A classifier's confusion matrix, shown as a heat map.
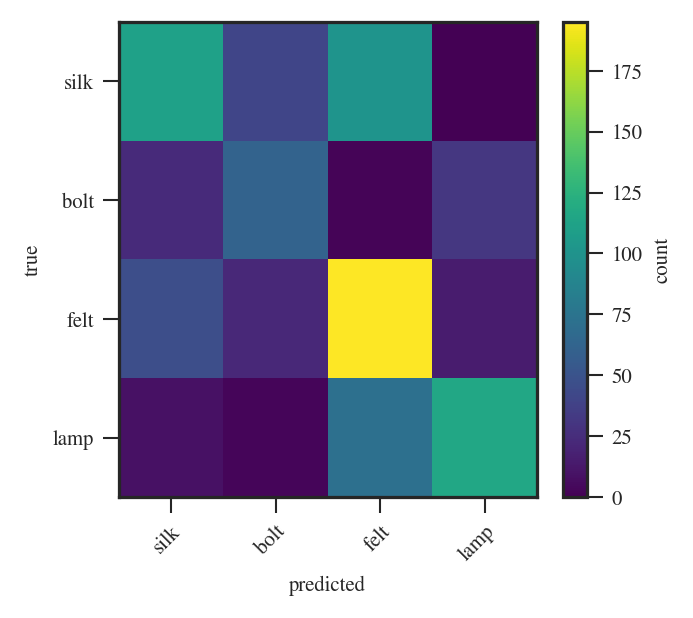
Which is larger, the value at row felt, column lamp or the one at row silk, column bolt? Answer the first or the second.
the second
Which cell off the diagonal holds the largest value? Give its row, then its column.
silk, felt
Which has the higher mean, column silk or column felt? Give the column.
felt
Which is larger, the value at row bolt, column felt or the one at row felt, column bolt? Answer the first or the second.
the second
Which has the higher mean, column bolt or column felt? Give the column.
felt
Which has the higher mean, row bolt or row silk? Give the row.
silk
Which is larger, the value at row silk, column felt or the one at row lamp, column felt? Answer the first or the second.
the first
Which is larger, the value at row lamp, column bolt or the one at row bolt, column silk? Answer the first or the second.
the second
